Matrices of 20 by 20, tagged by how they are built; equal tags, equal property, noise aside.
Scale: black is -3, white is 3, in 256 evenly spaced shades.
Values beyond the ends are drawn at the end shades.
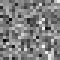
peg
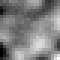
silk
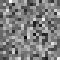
peg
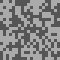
peg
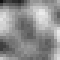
silk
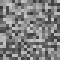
peg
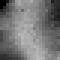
silk
